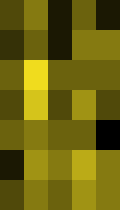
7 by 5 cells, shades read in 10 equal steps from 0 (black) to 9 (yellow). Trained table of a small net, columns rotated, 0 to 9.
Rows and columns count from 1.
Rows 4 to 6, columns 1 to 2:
3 8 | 4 5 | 1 6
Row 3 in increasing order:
4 4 4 4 9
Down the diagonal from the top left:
3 4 4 6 0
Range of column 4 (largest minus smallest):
3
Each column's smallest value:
1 4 1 4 0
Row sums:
14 17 25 23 17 24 23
